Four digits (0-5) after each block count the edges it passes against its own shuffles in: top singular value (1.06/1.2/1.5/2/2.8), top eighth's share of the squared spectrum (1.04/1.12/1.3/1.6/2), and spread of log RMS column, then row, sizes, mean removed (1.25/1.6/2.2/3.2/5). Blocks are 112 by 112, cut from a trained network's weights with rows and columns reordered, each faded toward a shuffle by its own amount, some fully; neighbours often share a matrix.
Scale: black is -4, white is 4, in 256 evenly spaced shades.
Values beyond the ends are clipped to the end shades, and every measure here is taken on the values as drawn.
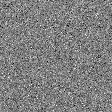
0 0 0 0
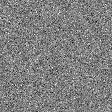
0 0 0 0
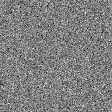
0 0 0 0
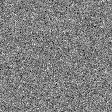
0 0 0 0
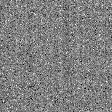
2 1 0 0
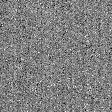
2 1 0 0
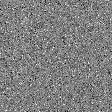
0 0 0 0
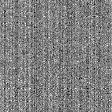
4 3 2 3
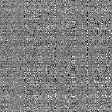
3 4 4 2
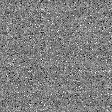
1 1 1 0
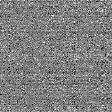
3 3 3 1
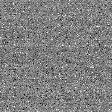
2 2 2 0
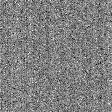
2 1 0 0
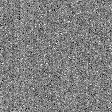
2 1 0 0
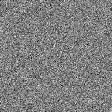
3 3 1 0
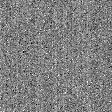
2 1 0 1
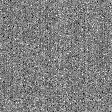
2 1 0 0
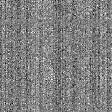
4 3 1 3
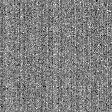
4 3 0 2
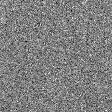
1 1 0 0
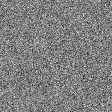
2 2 0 0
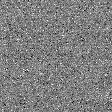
1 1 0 0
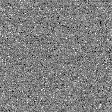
1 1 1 0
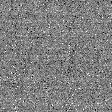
2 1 1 0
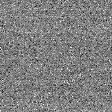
2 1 1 0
